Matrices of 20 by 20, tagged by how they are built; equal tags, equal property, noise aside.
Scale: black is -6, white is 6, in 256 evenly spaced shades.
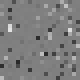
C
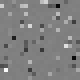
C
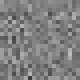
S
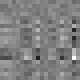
S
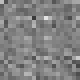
S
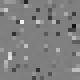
C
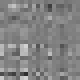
S
